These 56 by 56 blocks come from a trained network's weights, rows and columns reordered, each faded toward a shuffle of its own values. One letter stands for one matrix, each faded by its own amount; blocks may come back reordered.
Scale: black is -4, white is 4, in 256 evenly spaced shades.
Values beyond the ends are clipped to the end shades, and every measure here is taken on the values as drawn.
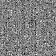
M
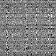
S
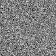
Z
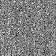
M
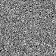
Z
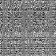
S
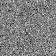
Z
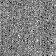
M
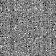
M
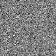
Z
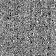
M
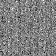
M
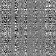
S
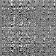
S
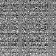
S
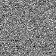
Z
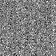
M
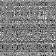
S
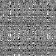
S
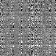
S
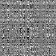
S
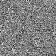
Z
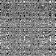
S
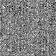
M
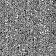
M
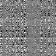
S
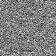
Z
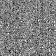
M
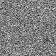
Z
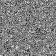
Z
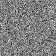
Z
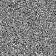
Z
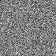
Z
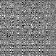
S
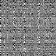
S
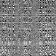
S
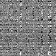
S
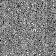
M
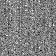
M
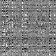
S
